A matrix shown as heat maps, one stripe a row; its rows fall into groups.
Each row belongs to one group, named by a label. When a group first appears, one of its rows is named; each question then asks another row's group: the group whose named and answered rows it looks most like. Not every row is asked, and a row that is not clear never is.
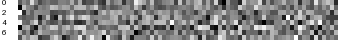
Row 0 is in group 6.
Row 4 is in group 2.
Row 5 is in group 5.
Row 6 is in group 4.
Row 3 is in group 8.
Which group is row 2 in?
2
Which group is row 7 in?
6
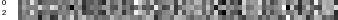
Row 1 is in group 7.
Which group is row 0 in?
6
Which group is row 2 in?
6
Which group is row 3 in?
8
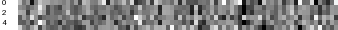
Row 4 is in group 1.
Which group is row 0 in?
4
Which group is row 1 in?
1
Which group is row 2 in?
1
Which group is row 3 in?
6
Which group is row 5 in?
2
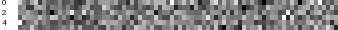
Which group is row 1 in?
1
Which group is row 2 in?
8
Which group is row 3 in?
7
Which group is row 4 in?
2
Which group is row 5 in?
6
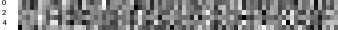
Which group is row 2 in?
7
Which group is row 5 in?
5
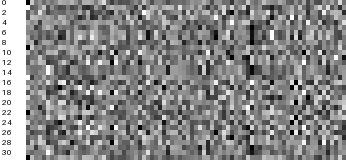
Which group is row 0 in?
5
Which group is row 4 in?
4
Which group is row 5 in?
1
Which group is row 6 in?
8
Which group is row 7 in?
8
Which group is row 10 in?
4
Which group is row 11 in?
6
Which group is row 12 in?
6
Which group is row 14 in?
1
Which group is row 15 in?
2
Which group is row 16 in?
7
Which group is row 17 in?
8
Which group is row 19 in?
2
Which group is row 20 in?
7
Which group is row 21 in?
4
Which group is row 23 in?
7
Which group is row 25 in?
6
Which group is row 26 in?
8
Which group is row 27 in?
6
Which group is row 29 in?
1
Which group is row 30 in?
1
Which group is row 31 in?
5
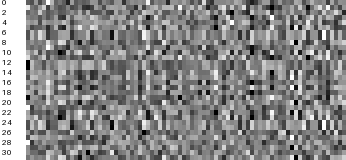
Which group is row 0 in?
1
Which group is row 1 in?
2
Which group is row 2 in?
6
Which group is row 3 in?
8
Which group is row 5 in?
8
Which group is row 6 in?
6
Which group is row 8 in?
7
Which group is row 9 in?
1
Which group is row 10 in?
8
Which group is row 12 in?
5
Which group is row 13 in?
5
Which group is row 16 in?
1
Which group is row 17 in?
7
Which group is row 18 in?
1
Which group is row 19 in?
5
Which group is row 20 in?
7
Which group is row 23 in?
8
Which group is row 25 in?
6
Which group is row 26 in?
4
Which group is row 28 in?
2
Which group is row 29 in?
8
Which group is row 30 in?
4
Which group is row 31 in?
7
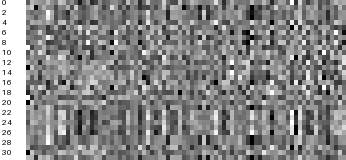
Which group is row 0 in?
7
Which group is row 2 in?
1
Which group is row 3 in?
1
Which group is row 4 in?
7
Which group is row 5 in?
8
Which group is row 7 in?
1
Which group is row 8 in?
6
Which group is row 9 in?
2
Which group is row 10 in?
6
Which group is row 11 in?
7
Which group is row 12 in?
4
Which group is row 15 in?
4
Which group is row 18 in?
5
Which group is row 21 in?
1
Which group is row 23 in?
7
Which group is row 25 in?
7
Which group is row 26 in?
7
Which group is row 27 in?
1
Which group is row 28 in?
1
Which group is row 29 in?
8
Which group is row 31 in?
1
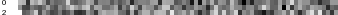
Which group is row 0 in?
1
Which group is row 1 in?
8
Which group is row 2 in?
2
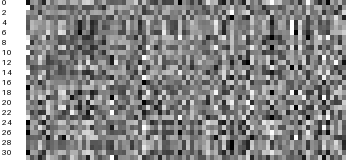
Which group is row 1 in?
2
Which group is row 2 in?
4
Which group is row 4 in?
7
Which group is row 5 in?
7
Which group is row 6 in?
7
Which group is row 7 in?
2
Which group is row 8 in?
2
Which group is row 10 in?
2
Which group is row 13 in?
8
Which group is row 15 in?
6
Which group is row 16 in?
4
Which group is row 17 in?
5
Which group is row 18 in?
7
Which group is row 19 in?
6
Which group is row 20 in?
4
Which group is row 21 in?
7
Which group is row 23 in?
2
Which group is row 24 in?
5
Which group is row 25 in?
6
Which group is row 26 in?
5
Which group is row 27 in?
8
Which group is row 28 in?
6
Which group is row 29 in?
6
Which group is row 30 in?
5
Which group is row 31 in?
4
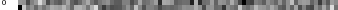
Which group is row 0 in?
1
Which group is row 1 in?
5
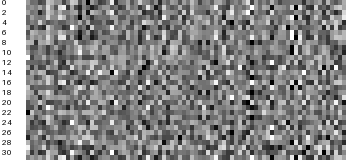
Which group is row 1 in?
7
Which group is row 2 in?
4
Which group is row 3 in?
7
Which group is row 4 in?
6
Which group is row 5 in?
4
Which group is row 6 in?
7
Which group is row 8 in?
1
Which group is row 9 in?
8
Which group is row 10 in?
8
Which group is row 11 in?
2
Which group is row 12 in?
8
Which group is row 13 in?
4
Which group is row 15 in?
1
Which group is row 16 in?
7
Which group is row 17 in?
8
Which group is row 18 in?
1
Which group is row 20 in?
6
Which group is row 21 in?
1
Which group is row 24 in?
4
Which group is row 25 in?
8
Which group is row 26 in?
6
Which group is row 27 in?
5
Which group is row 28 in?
8
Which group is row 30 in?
4
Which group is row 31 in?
7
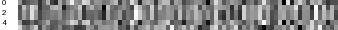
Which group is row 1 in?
6
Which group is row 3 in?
6
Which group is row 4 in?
8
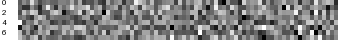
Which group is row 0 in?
6
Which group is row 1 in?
8
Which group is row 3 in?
1
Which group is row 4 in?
2
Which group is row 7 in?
2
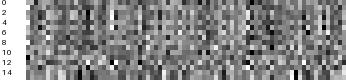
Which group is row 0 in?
1
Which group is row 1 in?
2
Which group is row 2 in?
4
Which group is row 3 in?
4
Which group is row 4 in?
2
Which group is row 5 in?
4
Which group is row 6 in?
2
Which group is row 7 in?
1
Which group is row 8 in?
2
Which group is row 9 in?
7
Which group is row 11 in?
5
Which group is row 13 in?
4
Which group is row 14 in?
7
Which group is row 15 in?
7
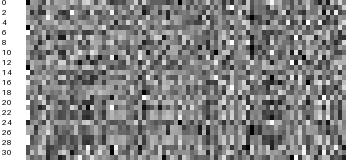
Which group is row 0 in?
5
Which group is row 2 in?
4
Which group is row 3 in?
1
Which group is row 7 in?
8
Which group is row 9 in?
1
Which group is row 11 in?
4
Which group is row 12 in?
7
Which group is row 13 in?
5
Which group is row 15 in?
7
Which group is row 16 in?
2
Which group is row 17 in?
4
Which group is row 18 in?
4
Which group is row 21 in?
4
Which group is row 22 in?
2
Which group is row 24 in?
5
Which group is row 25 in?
1
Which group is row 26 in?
1
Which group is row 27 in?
2
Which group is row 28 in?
2
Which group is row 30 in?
6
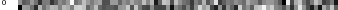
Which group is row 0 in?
8
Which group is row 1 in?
5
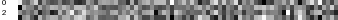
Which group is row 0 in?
2
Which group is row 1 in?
5
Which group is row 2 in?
8
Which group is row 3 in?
5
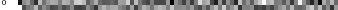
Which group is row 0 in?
5
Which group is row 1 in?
2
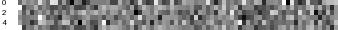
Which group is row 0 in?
7
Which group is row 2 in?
4
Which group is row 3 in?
1
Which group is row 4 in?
4
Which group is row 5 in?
2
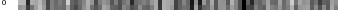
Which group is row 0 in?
1
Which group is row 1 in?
1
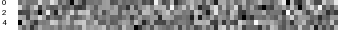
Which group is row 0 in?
7
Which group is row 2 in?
8
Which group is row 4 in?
5
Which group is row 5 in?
4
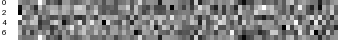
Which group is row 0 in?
1
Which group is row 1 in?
5
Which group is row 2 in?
5
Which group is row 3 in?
2
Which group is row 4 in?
6
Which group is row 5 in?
8
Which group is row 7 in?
1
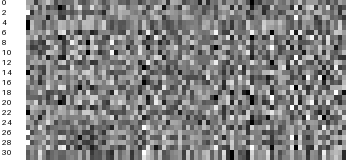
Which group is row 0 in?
1
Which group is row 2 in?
2
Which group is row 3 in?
8
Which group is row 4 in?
5
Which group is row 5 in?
5
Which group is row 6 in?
7
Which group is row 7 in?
8
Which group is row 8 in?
4
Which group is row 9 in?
8
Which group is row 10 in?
4
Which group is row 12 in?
7
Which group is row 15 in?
4
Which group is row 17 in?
7
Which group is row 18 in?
6
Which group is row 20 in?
8
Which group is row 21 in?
7
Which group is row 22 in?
5
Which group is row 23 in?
4
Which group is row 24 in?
1
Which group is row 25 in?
6
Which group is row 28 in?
2
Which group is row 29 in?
7
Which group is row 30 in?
6
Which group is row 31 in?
6
